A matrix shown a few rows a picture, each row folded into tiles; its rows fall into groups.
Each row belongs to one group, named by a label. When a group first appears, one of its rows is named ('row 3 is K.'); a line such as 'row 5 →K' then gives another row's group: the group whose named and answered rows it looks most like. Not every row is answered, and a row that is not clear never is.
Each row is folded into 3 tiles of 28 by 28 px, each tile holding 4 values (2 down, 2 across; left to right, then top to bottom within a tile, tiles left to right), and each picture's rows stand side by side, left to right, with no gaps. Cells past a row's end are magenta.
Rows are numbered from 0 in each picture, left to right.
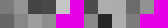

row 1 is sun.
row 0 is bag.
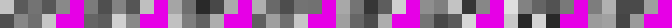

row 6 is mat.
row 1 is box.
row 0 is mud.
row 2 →bag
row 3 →mud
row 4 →bag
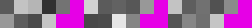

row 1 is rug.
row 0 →sun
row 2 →mud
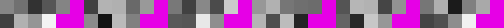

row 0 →mud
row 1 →sun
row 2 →box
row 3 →mat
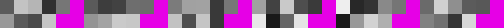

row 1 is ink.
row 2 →mat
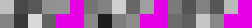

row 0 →rug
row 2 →box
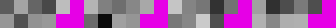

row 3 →ink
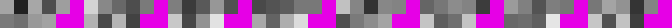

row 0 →box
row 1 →mat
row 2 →ink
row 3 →ink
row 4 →mud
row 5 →ink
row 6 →mud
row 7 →mat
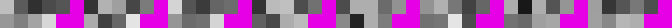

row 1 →sun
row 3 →sun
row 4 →sun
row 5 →mat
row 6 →box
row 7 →ink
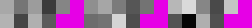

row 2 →mat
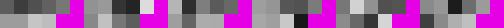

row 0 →ink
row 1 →bag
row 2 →ink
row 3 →mat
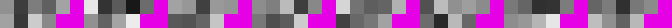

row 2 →mud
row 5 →sun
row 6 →ink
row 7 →bag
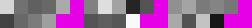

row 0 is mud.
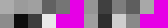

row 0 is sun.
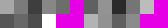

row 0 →mud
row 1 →bag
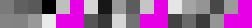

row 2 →mud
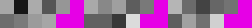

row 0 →box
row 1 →mud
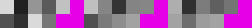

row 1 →mud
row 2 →ink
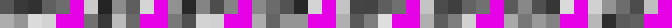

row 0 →ink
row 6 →bag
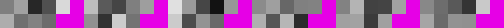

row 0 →bag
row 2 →mat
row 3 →mat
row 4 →bag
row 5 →bag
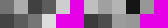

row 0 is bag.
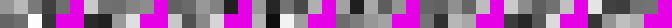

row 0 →mat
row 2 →ink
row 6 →mud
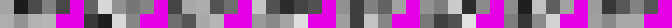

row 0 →ink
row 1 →sun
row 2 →sun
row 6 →box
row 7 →ink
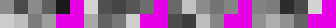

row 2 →sun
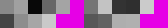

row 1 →bag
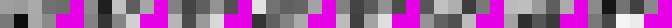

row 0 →sun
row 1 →box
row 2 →ink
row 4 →ink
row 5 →sun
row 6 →mat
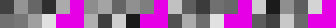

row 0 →bag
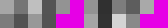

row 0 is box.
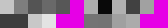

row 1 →box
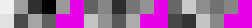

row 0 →mat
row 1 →bag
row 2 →sun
